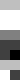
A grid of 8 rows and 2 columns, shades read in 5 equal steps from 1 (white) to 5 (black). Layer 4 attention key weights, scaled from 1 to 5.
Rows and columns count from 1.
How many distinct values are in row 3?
1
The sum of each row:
4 2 2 6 8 9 4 5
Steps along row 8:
up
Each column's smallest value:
1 1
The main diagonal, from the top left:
2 1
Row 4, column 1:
3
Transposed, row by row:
2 1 1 3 4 4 2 1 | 2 1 1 3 4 5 2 4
